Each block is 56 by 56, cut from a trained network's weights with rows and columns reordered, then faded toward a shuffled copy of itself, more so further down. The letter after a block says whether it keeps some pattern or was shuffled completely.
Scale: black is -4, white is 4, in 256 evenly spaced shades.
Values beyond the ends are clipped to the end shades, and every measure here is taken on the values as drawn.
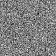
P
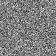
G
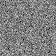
G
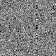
P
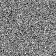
G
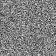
P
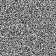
G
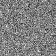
G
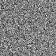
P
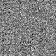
P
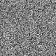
P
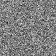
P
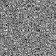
P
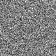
G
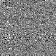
P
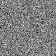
P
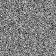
P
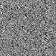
P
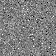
G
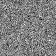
G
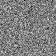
P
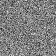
G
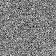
G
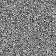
P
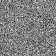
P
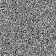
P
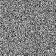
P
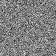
G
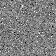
G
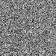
P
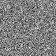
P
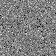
G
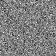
G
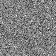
G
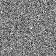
G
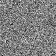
G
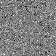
G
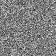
G
